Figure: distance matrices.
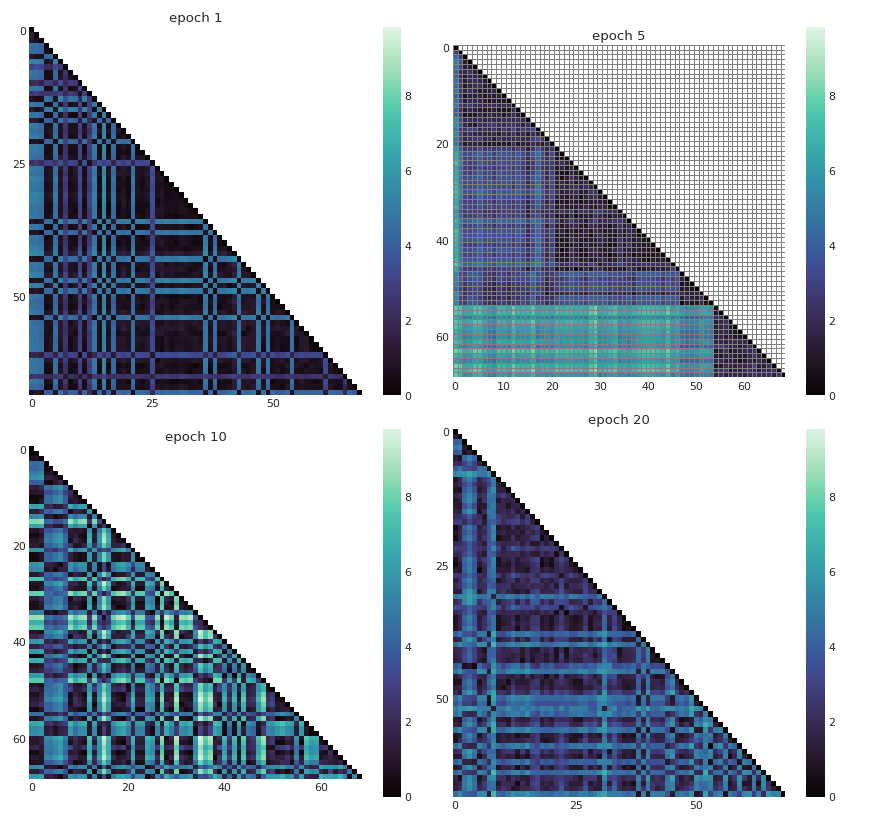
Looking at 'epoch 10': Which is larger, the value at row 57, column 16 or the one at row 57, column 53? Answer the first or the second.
the second
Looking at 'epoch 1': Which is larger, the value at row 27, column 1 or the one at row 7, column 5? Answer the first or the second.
the first
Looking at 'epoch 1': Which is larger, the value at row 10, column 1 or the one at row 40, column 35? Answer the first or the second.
the first
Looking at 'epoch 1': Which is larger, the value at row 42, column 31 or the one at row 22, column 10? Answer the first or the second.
the second
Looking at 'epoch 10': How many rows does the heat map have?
69
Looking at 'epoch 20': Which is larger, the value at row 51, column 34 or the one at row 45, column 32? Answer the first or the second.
the second
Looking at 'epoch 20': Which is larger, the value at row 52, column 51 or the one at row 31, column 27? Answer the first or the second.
the first
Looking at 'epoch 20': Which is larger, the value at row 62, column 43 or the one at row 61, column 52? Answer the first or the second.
the second
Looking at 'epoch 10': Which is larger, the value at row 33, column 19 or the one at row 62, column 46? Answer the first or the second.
the second
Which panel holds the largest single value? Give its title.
epoch 10
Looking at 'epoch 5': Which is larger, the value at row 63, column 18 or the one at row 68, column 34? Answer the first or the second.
the first
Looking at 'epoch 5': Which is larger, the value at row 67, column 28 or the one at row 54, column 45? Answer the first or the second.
the first
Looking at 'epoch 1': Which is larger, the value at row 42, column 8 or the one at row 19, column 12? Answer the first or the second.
the second
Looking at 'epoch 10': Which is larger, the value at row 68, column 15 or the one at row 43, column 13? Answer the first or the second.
the first
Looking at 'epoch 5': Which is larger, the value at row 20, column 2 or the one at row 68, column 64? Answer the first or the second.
the second
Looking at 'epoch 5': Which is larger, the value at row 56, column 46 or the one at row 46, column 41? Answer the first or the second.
the first
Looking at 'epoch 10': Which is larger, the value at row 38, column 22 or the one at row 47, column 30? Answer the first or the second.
the second
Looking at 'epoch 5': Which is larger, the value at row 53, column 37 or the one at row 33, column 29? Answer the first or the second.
the first
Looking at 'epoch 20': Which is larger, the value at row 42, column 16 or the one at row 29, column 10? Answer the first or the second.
the second
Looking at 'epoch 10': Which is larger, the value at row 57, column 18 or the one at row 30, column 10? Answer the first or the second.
the second
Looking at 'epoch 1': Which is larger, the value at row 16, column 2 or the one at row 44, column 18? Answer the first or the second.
the first
